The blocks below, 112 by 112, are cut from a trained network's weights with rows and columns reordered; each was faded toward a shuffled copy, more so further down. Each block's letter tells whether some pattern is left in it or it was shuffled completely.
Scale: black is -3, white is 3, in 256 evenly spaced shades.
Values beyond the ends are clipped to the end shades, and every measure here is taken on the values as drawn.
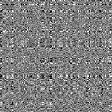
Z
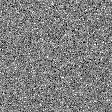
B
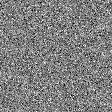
B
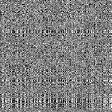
Z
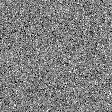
B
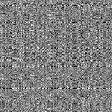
Z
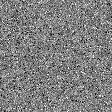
B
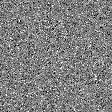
B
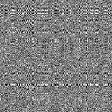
Z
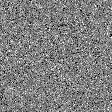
B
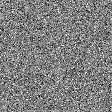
B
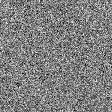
B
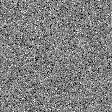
B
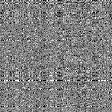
Z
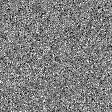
B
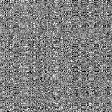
Z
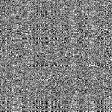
Z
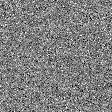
B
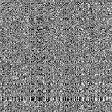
Z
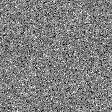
B
